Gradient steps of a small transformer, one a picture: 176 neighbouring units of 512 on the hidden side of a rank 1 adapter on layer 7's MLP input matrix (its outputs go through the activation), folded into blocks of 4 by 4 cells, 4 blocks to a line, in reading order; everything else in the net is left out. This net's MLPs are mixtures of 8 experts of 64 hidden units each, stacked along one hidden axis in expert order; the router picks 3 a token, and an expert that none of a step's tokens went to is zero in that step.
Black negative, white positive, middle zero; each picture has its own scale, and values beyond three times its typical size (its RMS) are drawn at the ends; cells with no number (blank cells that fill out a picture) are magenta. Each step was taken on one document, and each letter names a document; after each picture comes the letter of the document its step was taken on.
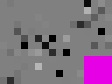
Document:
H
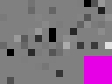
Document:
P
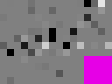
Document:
P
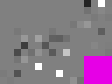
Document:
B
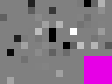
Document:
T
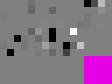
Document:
T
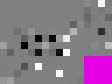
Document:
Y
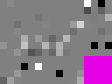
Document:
H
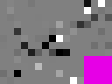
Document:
B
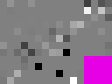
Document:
B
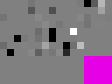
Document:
T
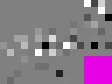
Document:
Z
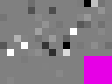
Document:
T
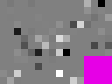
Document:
B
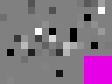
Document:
P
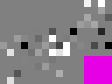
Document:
Z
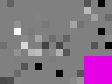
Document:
H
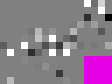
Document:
Z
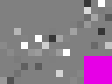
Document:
Y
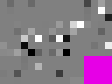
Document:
B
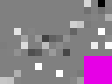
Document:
H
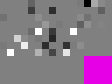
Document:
T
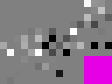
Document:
Z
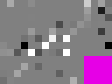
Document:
Y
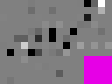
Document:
P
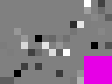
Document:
H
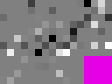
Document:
Z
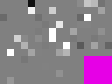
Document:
T
